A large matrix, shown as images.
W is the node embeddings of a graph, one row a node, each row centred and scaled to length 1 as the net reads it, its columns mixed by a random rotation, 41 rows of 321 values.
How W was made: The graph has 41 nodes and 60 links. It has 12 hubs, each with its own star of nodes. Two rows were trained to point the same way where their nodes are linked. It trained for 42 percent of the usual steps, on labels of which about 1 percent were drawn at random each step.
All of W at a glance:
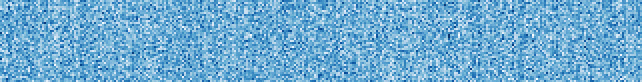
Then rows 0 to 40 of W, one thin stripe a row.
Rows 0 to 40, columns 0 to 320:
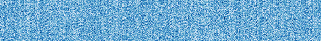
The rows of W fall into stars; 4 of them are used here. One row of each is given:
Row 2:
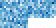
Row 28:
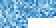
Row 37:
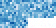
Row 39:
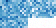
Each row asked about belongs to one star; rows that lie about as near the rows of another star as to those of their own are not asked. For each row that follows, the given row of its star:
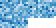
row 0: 2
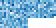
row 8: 28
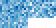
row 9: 39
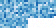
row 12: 28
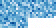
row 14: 37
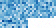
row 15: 2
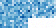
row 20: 39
